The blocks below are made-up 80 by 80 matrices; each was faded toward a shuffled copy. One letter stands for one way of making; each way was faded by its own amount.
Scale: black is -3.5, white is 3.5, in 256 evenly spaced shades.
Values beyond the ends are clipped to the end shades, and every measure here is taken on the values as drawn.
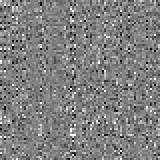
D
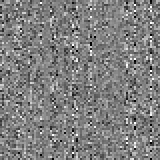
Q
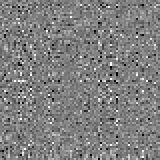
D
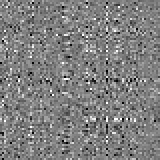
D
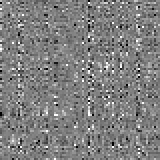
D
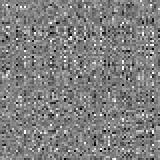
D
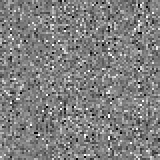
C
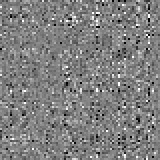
D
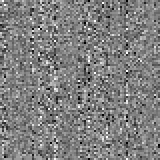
Q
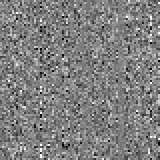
Q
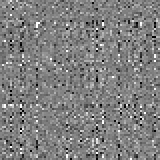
D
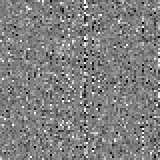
C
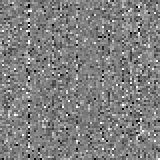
C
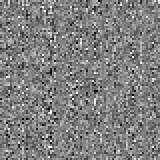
Q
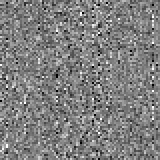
Q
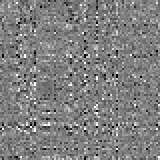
D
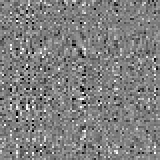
D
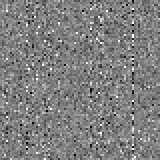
C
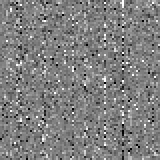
C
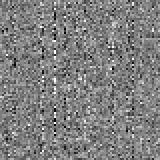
Q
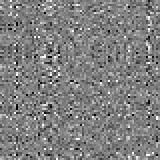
D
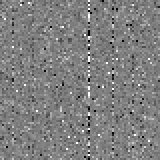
C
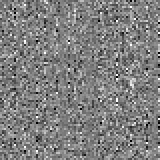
Q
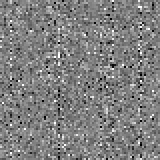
C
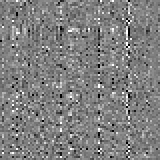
D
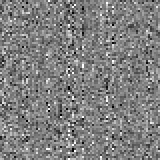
Q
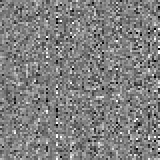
Q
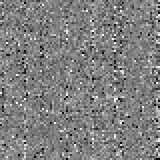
C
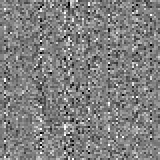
Q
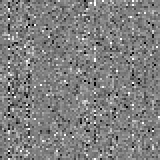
C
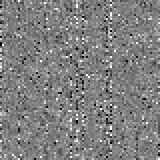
C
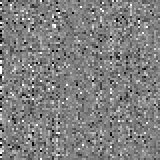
C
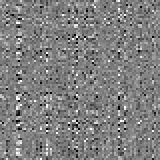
D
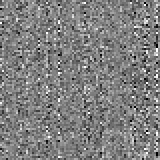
Q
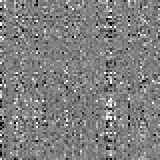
D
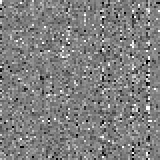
C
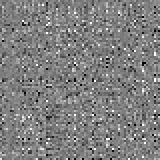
D
